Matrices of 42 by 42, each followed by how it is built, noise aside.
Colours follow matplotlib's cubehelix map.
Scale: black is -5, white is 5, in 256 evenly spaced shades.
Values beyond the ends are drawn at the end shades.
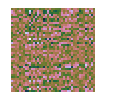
low rank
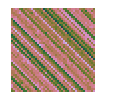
Toeplitz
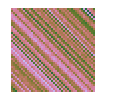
Toeplitz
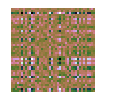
low rank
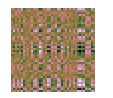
low rank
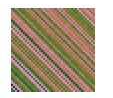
Toeplitz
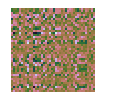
low rank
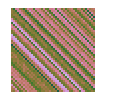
Toeplitz
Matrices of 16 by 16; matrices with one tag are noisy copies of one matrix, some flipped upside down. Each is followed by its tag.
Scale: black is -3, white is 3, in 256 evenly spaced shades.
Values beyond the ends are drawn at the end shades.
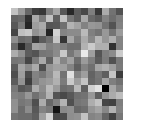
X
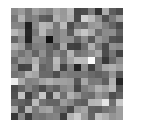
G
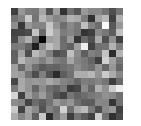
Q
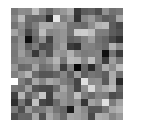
G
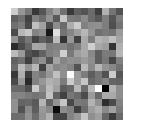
X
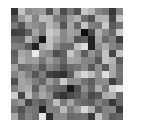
Q
